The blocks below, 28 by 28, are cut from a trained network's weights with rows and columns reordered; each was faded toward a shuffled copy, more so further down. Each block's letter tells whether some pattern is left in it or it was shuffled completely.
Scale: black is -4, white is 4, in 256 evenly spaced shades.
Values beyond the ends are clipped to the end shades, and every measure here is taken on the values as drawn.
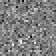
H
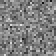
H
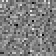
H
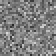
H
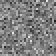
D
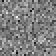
D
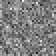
D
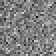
H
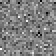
H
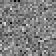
H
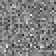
D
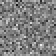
H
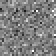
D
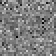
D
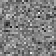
D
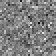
H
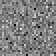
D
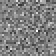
D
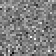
H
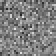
H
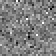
H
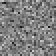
H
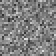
H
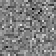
H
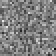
D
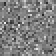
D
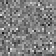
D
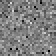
H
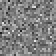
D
